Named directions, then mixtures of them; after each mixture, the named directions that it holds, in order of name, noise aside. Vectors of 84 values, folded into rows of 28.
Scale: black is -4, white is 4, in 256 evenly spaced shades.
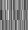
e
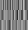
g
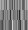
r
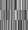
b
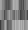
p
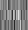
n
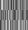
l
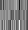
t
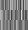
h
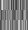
l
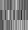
e, h, p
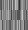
e, h, t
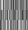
l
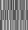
l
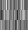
e, g, p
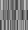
e, l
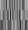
e, r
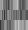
p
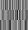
g, h, r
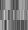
p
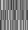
l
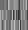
n, t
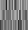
b, e, r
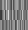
e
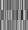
g, l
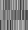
h, l, p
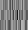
g, r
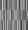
b, t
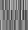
h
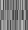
g, h, l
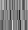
r
